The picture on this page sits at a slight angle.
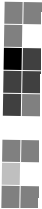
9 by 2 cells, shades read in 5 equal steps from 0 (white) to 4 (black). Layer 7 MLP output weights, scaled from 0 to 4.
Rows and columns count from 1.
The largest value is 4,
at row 3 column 1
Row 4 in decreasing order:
3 3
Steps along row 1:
same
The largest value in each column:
4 3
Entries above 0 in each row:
2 1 2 2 2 0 2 1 2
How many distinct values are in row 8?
2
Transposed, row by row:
2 2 4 3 3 0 2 1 2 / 2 0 3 3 2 0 2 0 2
